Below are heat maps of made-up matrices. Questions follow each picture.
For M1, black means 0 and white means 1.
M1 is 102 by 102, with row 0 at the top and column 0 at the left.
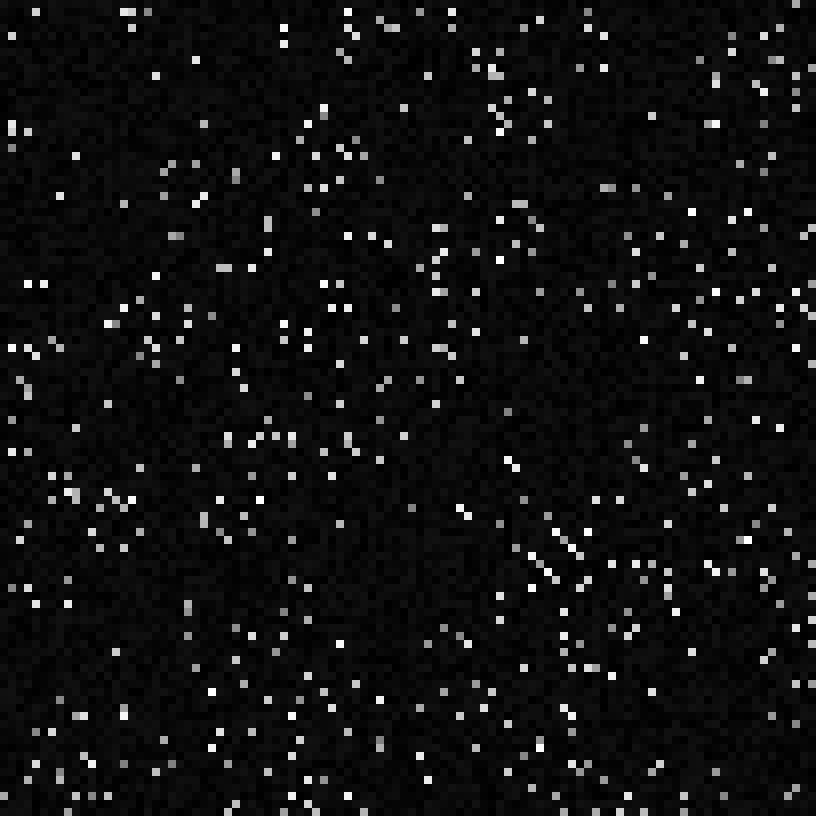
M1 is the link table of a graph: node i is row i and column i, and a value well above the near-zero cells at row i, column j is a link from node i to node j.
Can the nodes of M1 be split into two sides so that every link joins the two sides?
no
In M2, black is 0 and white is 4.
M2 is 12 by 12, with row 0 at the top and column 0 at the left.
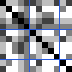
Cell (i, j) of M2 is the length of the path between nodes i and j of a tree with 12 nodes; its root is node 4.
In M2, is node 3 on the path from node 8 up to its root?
yes
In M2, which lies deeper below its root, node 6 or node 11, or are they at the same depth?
node 11
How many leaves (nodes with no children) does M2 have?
8
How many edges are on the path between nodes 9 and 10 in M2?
4
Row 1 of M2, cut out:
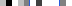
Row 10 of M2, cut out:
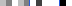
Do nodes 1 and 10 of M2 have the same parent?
yes
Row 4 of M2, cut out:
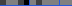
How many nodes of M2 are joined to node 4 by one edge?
3
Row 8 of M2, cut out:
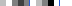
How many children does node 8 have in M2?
0
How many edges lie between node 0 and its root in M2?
1
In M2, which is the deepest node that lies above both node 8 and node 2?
3
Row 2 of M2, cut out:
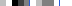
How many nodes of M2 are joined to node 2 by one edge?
1
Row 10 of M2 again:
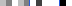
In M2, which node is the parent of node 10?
6
